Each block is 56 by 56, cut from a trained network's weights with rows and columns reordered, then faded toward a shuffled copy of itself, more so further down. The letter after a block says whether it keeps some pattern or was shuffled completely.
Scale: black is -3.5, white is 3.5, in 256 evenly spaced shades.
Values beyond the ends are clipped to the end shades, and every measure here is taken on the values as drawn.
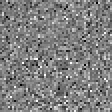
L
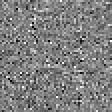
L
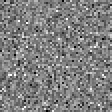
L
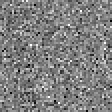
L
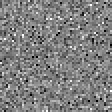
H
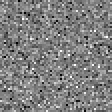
H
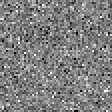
H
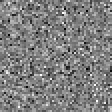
L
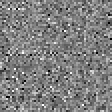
L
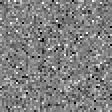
H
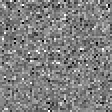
L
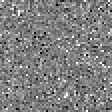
H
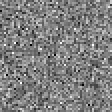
H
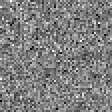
L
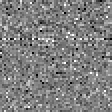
L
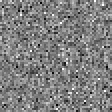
H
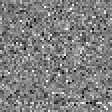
L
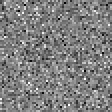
H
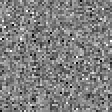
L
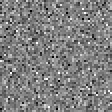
H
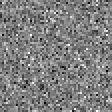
L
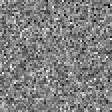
H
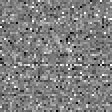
L
